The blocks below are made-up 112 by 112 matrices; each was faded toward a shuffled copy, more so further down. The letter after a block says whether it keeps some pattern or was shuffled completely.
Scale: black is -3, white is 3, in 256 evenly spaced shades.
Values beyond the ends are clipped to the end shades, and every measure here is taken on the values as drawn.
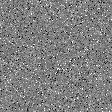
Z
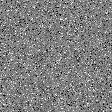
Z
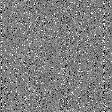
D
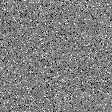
Z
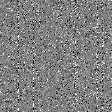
D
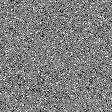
Z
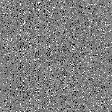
D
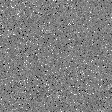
Z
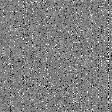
D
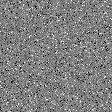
Z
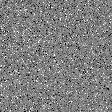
Z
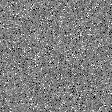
Z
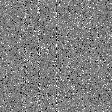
D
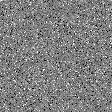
Z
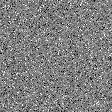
Z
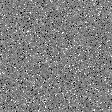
Z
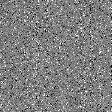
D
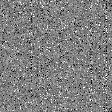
D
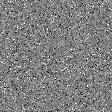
Z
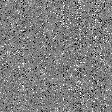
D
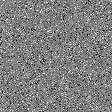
Z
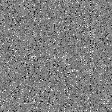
D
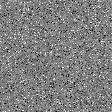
Z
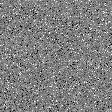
Z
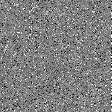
D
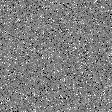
Z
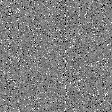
D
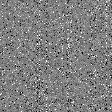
D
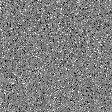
Z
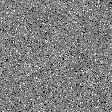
Z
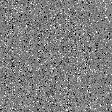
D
